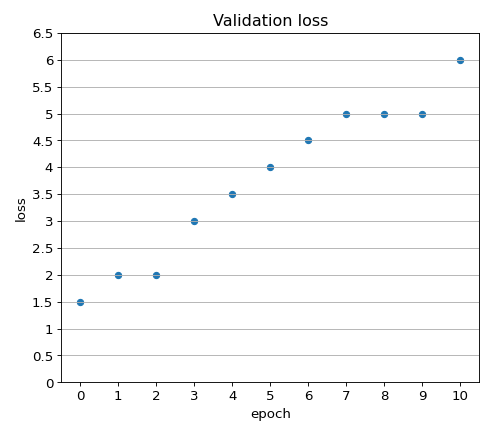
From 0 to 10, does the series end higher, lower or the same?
higher
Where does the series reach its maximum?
10
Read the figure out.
Title: Validation loss
x-axis: epoch, ticks 0 1 2 3 4 5 6 7 8 9 10
y-axis: loss, ticks 0 0.5 1 1.5 2 2.5 3 3.5 4 4.5 5 5.5 6 6.5
Values:
1.5 2 2 3 3.5 4 4.5 5 5 5 6
